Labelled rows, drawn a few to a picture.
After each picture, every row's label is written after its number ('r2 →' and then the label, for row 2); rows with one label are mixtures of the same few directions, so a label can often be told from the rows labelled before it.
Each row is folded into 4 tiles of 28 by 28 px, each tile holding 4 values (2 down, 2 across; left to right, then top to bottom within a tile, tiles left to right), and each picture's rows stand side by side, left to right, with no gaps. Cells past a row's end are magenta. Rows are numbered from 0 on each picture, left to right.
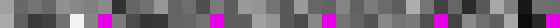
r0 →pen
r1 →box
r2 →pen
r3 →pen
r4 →pen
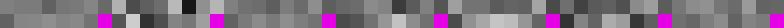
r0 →box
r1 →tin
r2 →box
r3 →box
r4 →box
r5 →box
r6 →pen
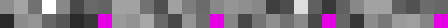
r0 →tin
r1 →box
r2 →pen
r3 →box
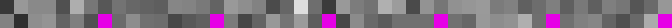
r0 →tin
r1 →box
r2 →pen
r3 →tin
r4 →box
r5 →pen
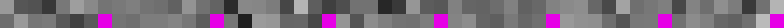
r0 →box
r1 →pen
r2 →tin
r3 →tin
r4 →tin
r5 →box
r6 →pen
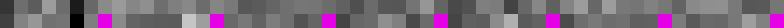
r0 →pen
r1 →pen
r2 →box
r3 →box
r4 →box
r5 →tin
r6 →box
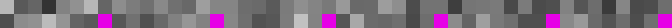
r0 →box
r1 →tin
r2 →pen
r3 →tin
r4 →tin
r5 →tin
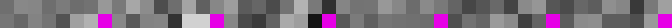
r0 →pen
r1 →pen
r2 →pen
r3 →tin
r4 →box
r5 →pen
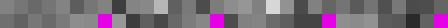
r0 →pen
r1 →box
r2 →tin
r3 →tin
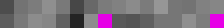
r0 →pen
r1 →tin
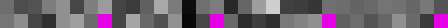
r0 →pen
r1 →pen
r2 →box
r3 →pen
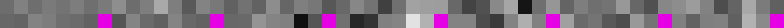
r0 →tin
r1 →tin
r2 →pen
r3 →tin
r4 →pen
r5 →box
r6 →pen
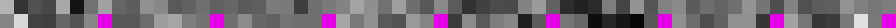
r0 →tin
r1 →box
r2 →pen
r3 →box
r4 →box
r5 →box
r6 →pen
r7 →pen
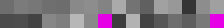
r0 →tin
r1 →tin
